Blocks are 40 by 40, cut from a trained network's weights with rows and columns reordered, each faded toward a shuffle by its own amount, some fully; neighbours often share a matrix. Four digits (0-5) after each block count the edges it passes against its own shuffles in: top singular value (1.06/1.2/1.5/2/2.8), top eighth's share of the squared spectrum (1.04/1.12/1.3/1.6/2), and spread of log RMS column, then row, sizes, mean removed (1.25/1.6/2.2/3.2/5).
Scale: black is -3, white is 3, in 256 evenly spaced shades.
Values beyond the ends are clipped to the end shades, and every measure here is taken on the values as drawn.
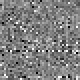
2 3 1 2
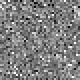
0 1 0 0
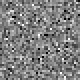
1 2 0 0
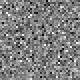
0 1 0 0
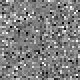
1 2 0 0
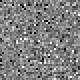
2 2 0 0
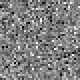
0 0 0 0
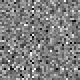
2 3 2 1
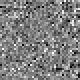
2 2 0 1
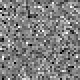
1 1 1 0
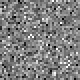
0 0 0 0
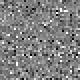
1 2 0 1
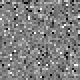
0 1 0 0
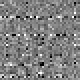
3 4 2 3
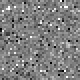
0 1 0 0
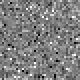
0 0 0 0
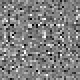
3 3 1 2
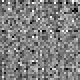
2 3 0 2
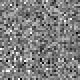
2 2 0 1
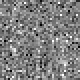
1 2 0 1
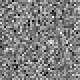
1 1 0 0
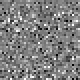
3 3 0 2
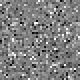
1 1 1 0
